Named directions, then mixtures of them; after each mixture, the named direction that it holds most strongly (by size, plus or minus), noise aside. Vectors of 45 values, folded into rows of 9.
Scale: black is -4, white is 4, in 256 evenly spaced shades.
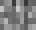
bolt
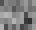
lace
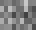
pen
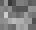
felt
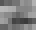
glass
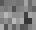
lace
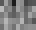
bolt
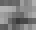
glass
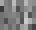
bolt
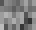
lace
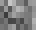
felt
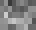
felt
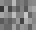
pen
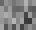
lace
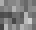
lace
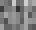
bolt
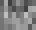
felt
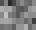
felt
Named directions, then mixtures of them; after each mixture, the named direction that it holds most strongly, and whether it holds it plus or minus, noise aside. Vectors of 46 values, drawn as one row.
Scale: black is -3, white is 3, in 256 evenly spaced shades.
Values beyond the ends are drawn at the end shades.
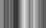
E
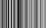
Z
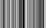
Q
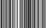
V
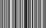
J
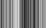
E, minus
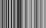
Z, plus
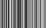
Z, plus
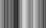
E, plus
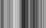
E, minus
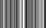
Q, minus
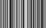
J, minus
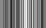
J, minus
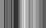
E, plus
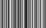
J, plus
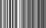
Z, minus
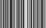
J, minus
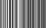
Z, minus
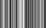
Q, minus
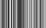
Z, plus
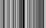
Q, plus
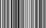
V, minus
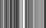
Q, minus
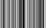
Q, plus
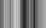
E, minus
